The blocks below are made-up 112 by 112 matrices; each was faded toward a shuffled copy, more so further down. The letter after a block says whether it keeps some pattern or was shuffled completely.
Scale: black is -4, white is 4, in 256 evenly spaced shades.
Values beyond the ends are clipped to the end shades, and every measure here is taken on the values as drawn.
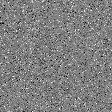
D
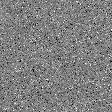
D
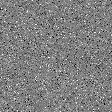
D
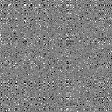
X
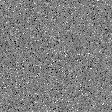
D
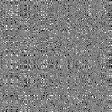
X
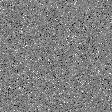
D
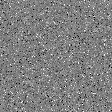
D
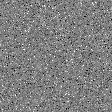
D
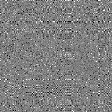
X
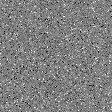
D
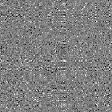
X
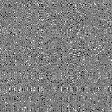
X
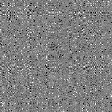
X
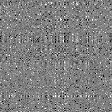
X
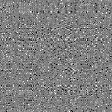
X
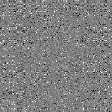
X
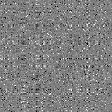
X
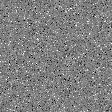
D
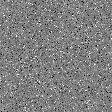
D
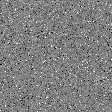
D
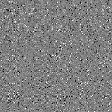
X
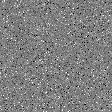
D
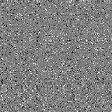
X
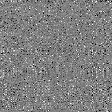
X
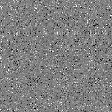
X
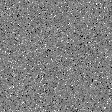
D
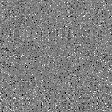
X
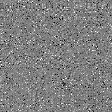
X
